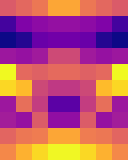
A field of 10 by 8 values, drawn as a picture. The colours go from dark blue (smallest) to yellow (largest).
Horizontal stripes repeat 2 times down the table. The centre is the calmest part. The left and right halves mirror each other.
